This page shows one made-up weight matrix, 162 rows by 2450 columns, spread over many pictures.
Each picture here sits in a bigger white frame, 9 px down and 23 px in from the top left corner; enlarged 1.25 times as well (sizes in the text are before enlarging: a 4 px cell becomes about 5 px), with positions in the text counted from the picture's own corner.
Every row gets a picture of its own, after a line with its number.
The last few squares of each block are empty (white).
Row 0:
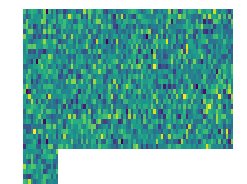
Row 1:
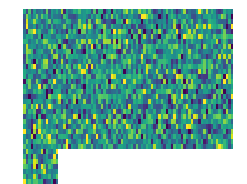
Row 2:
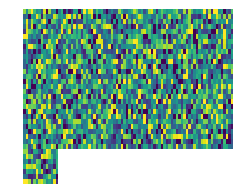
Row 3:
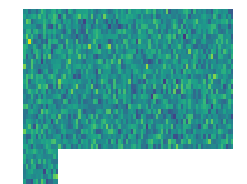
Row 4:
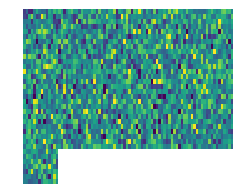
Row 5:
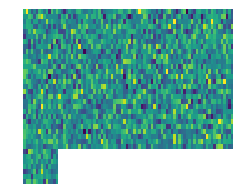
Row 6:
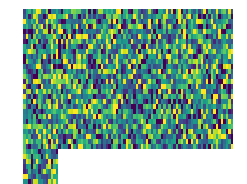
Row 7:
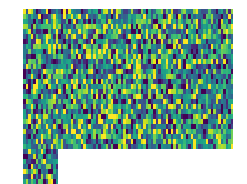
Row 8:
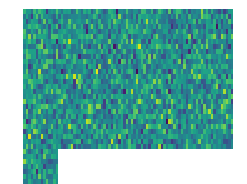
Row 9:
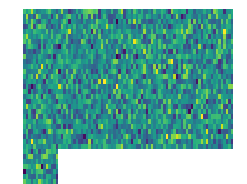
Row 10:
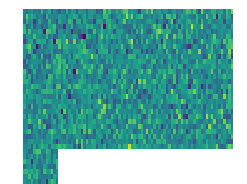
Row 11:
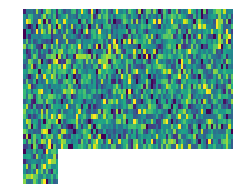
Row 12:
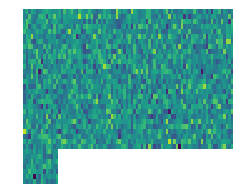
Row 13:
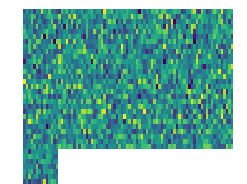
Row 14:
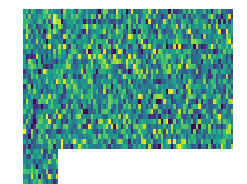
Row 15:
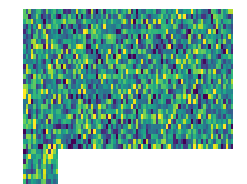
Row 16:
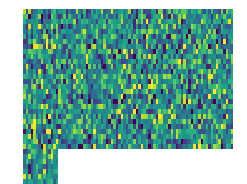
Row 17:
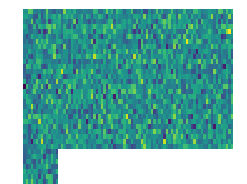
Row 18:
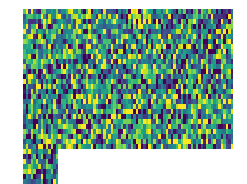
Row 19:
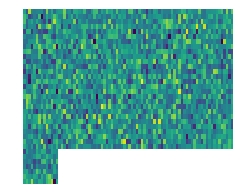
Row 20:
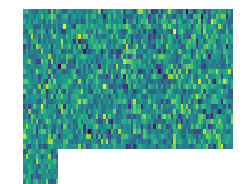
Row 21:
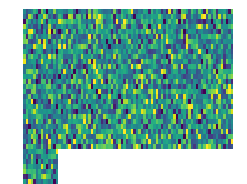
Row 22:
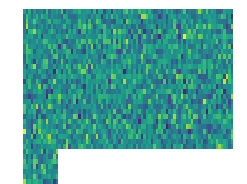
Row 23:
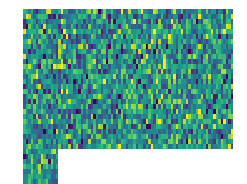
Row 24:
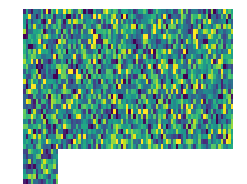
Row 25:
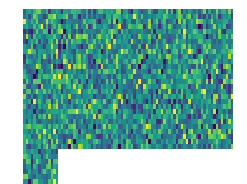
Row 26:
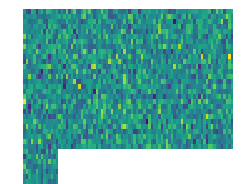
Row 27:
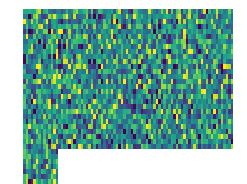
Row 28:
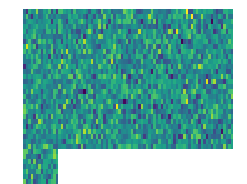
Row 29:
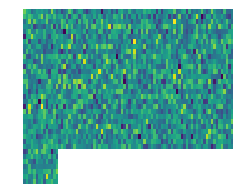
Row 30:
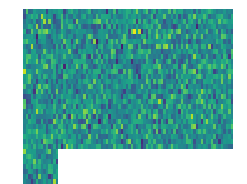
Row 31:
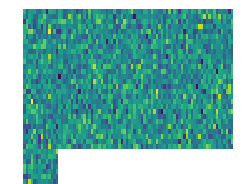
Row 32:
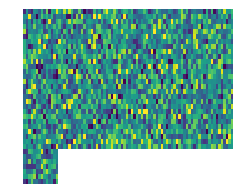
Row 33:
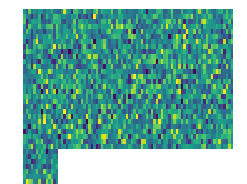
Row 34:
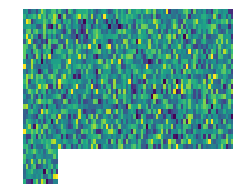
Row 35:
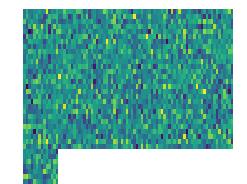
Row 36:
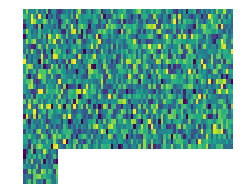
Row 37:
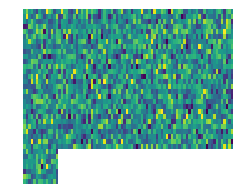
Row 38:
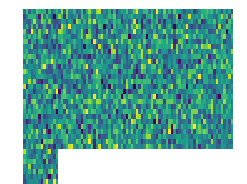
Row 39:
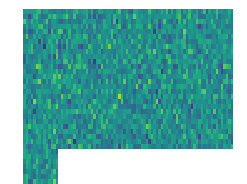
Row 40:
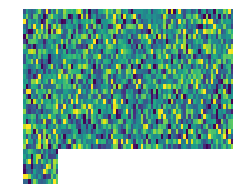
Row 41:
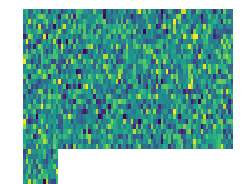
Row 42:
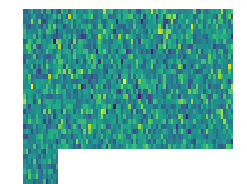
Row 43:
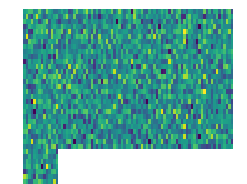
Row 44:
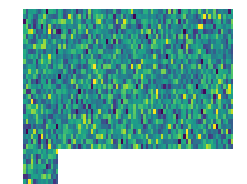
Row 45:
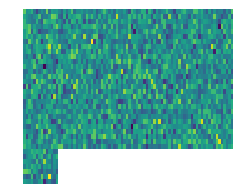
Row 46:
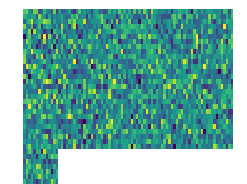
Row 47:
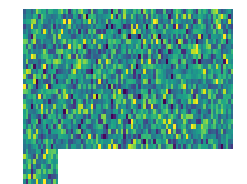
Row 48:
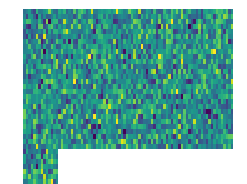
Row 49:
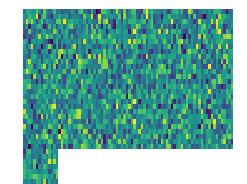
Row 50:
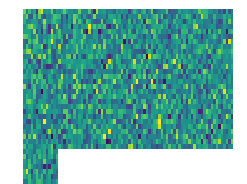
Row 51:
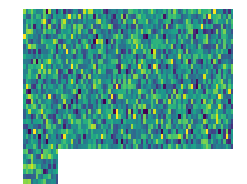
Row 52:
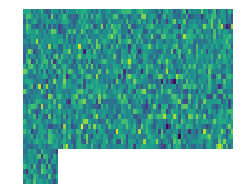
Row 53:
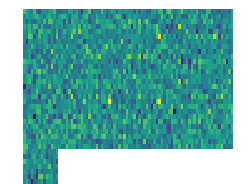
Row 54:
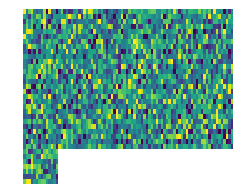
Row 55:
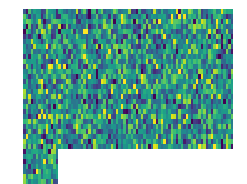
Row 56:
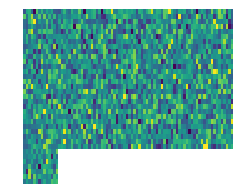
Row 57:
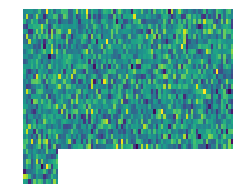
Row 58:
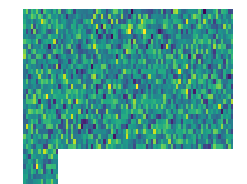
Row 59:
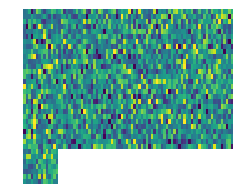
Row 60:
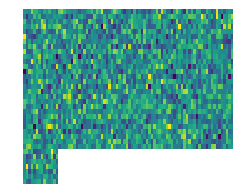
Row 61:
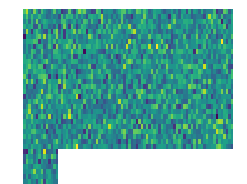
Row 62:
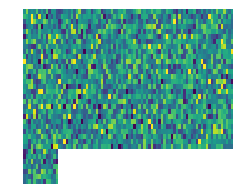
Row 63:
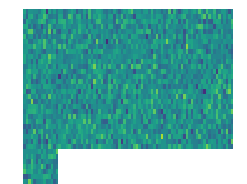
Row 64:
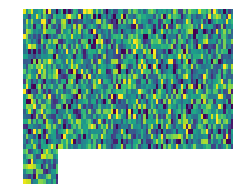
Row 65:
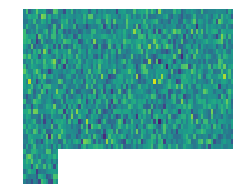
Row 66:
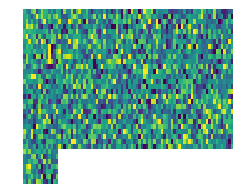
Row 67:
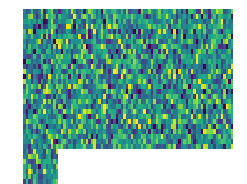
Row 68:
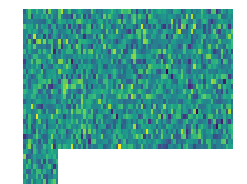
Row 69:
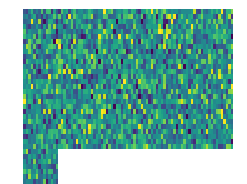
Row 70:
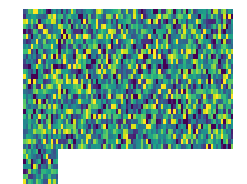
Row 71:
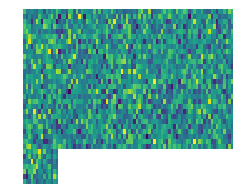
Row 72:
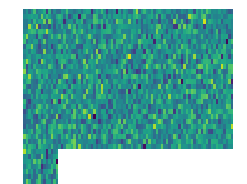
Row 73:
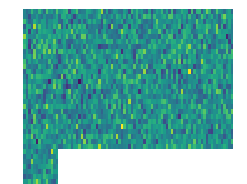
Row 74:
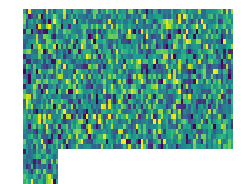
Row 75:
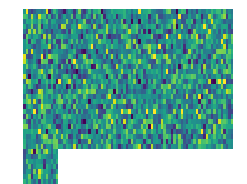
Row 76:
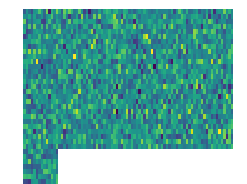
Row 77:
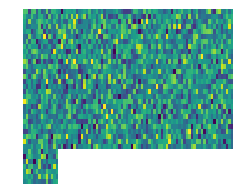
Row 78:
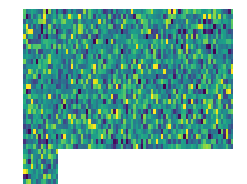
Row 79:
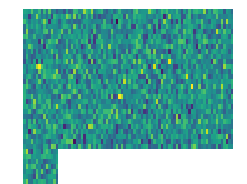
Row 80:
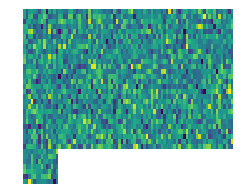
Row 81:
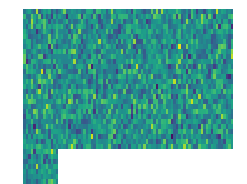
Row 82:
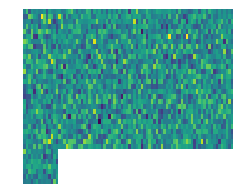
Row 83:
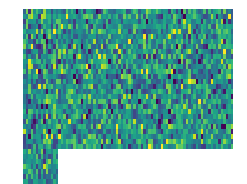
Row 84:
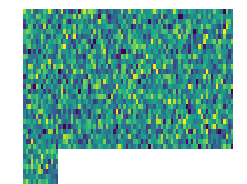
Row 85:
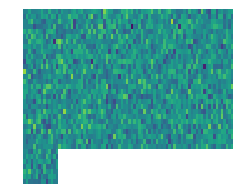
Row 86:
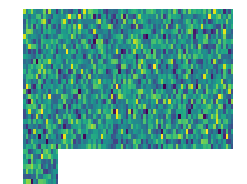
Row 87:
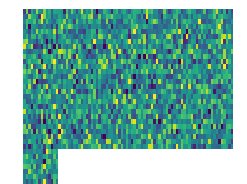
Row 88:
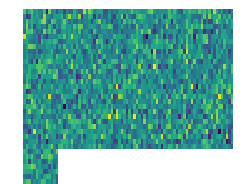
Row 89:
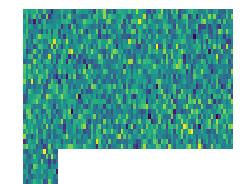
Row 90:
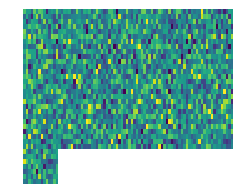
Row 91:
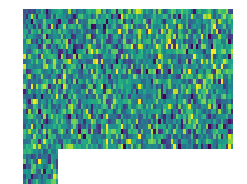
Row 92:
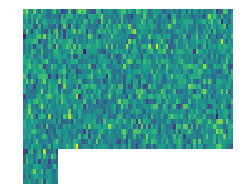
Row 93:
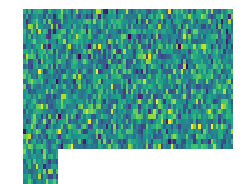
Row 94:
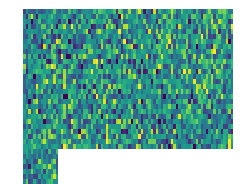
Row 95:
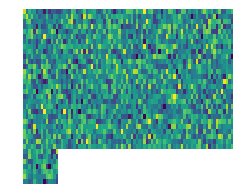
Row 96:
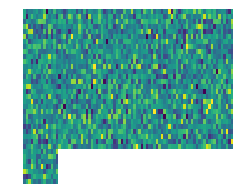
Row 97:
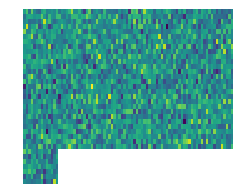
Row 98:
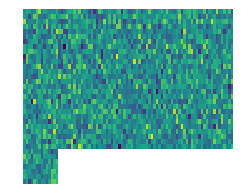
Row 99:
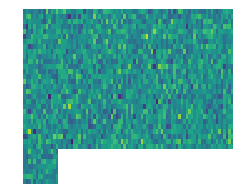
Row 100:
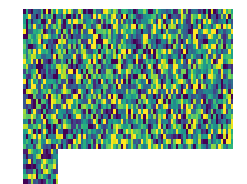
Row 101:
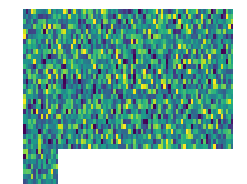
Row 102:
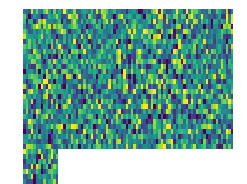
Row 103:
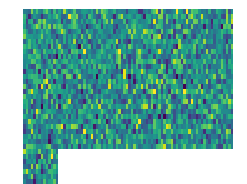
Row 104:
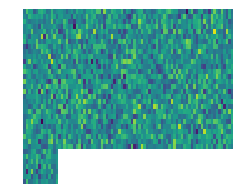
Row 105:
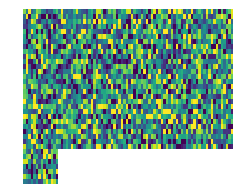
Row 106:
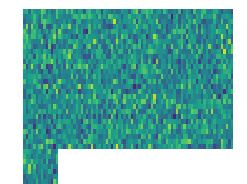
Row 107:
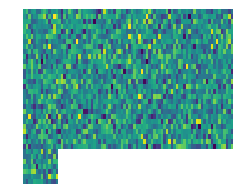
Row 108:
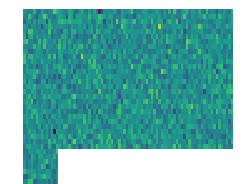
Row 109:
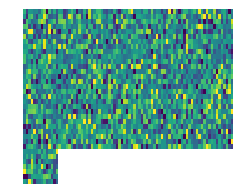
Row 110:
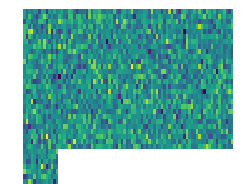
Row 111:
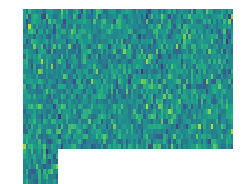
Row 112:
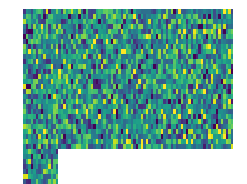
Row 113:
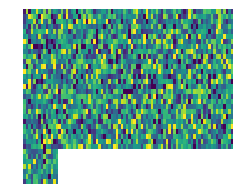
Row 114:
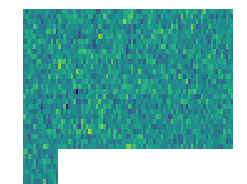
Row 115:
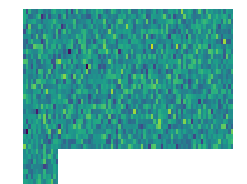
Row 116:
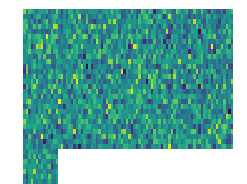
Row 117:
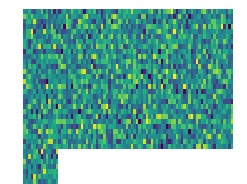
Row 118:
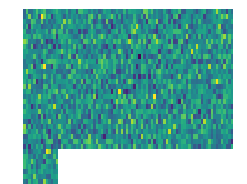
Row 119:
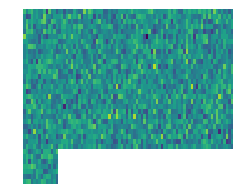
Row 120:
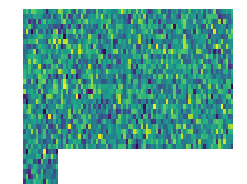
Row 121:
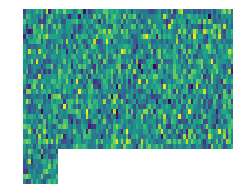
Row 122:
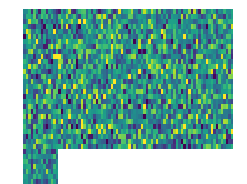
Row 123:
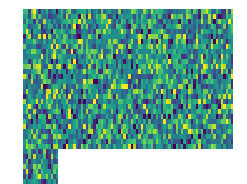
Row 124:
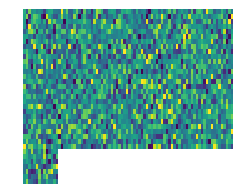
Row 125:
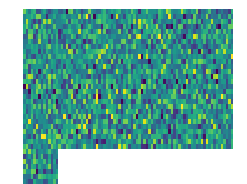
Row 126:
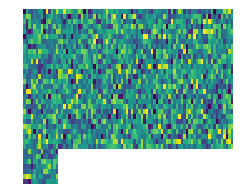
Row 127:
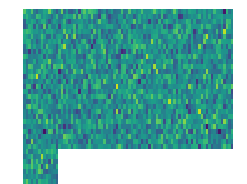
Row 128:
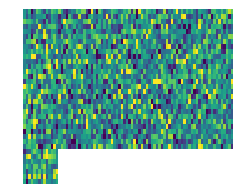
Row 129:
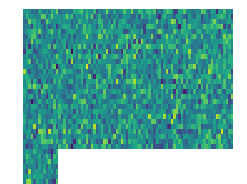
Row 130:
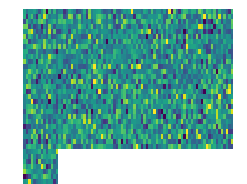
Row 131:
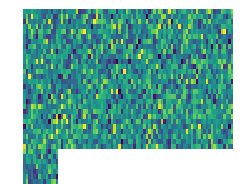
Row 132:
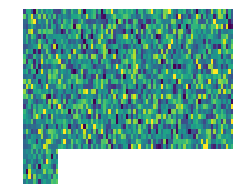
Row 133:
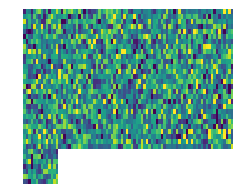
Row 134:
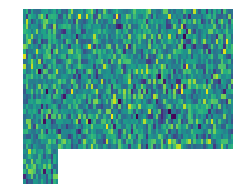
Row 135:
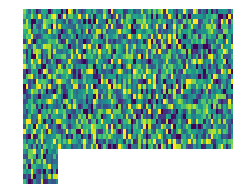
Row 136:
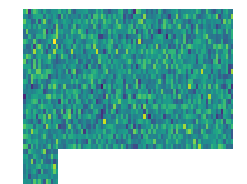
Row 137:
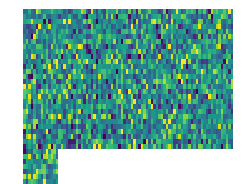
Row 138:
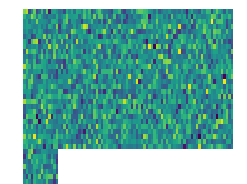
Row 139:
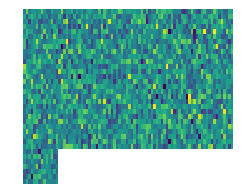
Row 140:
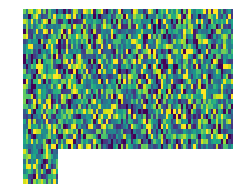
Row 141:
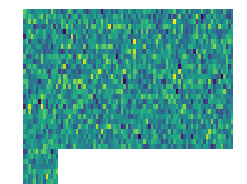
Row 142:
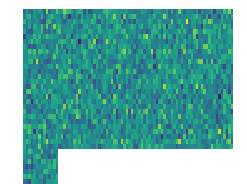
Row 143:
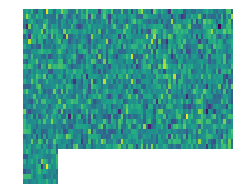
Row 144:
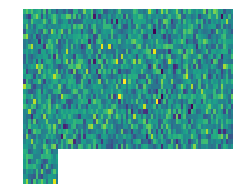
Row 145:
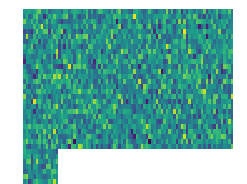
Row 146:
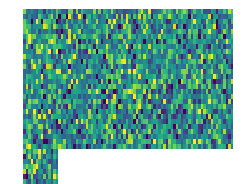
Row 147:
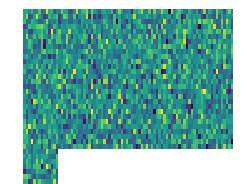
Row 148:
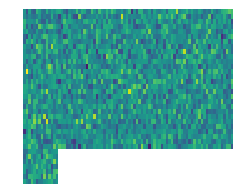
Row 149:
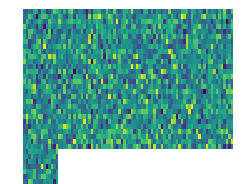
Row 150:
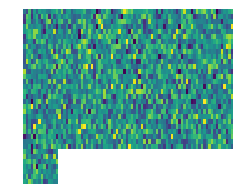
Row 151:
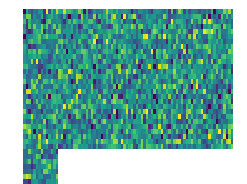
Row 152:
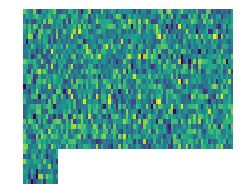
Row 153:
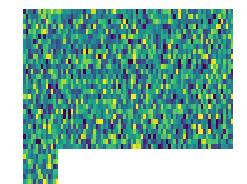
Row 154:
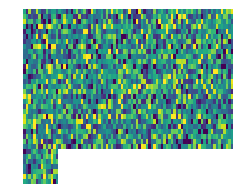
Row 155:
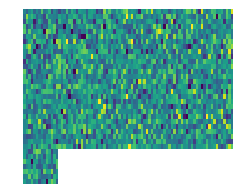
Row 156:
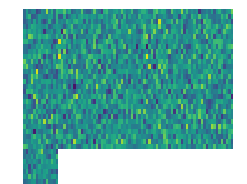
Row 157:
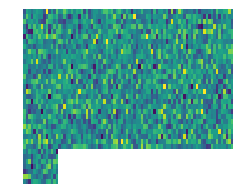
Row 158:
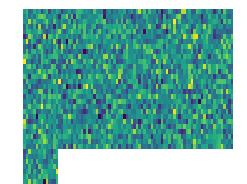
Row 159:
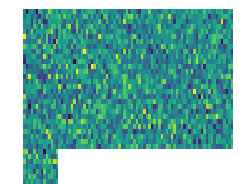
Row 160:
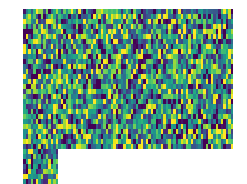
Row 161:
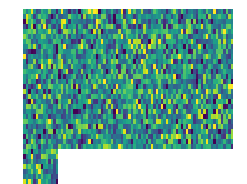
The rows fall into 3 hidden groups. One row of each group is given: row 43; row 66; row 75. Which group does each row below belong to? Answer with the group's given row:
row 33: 66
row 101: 75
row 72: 66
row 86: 43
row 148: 66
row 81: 75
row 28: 75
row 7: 66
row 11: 66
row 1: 75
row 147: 43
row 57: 43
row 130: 43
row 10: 75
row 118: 66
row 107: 66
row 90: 66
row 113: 66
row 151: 43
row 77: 75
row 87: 66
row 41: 75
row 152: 66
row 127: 43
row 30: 66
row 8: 66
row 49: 66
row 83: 66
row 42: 75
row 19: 66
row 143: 43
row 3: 66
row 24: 43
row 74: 66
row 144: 43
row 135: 66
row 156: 43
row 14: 66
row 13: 75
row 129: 75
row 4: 66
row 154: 66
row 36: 75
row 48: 66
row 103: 75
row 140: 43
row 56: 75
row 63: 43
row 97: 66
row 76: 43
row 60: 75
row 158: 75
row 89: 75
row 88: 43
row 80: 43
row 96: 43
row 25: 43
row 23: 43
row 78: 43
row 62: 75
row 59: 66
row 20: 75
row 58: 75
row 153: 75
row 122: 75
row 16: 66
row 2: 43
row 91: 66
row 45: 66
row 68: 75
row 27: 43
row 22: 75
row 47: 66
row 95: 75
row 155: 75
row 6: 43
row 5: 75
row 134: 66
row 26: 75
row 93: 66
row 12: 66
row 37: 43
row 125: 66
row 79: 43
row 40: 43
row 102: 75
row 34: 66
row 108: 43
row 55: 66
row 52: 75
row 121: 43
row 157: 43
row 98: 43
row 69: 75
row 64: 43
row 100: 43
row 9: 43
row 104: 75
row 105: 66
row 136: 75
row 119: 43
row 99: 43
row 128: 66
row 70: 43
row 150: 75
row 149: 43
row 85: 75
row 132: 75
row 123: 75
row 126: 43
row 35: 43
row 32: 43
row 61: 75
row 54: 43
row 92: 75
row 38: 66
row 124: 66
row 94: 66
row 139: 75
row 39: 43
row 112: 43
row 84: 43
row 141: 75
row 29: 75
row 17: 66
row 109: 43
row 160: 43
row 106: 66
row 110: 43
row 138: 75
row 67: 75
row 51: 43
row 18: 66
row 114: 75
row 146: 66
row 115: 66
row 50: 66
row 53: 66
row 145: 43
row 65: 66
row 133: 43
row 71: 66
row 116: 66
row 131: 66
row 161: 43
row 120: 75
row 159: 75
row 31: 43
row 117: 75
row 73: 75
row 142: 43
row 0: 43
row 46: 75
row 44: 43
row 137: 66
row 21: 43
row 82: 66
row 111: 66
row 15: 66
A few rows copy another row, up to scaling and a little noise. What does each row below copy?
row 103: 102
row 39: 27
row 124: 111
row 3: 34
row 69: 42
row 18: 97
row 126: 151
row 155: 10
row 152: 53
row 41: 158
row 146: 71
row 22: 1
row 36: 62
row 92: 61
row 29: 141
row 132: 56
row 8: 90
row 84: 127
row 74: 19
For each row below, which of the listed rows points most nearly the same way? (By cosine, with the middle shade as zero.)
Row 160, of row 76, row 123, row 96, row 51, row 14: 76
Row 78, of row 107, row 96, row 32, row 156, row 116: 96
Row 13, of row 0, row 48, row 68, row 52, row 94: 68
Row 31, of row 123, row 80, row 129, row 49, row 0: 80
